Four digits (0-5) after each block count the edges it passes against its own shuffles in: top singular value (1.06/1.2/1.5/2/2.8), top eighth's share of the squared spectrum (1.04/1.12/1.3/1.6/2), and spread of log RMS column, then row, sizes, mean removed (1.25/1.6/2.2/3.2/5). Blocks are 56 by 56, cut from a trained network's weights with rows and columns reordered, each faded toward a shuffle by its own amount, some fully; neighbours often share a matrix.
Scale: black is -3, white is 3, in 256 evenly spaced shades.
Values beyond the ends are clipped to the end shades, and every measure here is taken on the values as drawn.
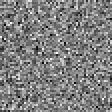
2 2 0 0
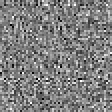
3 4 1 2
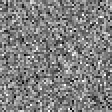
1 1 0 0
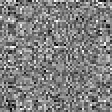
4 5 2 2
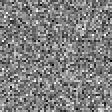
1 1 0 0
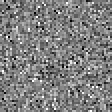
0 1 0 0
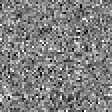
2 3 1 1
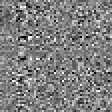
3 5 3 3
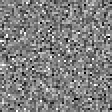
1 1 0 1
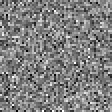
3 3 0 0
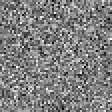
1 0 0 0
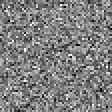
0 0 0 0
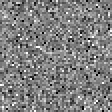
0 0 0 0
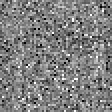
1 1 0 1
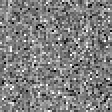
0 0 0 0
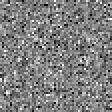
0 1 0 0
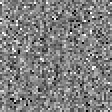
1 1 0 0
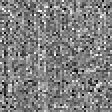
2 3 1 2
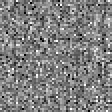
2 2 0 1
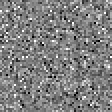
0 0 0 0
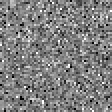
1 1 0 0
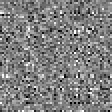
3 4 2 3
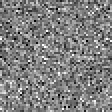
0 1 0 0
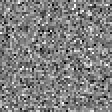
2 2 0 0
